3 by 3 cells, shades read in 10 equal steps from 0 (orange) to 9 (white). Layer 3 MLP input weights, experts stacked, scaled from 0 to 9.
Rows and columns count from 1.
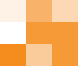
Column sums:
17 9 8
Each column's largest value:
9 5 6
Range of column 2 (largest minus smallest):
4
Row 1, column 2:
3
